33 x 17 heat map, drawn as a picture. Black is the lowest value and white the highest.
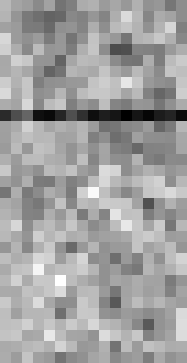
Ninth with the highest average: bottom left. Histogram: skewed, a long tail of low values. Odd lines: row 11.
